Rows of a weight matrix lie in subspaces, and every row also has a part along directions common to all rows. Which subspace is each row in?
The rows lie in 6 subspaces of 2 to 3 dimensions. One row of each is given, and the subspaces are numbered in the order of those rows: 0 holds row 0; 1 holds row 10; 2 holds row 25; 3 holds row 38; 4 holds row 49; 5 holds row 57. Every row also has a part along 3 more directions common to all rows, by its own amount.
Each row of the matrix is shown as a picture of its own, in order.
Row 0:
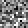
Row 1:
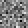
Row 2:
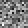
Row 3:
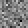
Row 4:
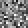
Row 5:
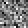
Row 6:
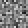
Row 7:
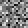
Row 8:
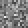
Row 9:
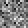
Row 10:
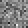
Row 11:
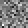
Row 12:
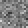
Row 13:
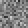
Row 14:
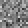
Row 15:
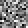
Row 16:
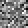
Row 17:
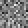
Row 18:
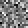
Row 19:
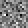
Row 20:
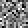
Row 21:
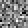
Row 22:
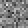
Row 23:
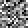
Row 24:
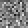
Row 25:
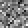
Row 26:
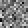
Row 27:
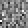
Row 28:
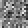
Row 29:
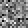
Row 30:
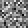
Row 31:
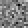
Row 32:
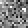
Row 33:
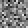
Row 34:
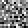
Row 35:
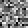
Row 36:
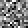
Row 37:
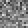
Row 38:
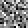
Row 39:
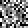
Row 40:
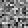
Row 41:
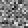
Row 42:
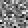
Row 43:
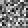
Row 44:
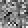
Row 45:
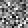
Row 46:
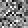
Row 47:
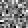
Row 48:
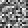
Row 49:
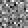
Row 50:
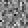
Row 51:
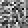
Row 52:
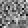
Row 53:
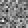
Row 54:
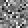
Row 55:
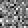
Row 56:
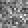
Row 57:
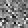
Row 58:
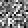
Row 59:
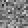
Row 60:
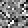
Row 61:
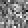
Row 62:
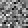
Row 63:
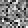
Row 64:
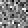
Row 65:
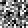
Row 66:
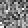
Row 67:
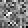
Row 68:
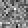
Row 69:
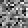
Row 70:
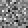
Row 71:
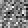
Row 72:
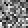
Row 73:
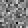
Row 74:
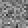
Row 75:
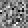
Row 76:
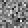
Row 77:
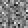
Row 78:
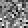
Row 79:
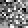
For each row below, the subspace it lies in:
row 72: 2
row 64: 4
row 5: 3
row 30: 3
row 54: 5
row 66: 2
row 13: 3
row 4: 3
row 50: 0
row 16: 2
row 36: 5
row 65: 1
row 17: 4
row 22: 1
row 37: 0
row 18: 4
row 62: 5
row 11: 0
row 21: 2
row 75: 0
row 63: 5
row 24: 0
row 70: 5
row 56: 4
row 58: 4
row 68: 1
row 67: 1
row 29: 5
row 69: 1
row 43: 1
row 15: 5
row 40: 2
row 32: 4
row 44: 1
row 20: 0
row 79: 4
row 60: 2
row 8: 3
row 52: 2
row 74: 1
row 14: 0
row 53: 5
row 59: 2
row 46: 4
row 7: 4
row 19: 0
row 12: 1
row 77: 4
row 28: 1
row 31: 0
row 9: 3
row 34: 3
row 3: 3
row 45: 5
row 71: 1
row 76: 0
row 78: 0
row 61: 4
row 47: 5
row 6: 2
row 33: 3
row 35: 2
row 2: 0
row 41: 2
